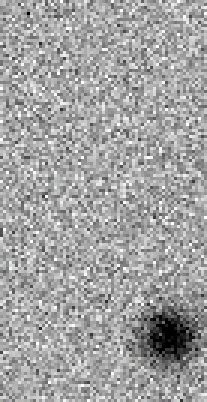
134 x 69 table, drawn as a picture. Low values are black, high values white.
The bottom right is the ninth with the lowest average. No row or column stands out. A single dip lies in the bottom right. There are no regular stripes. Neither half mirrors the other.
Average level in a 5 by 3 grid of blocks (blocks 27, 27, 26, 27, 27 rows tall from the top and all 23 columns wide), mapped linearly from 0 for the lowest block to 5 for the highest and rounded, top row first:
5 5 5
5 5 5
5 5 5
5 5 4
5 5 0
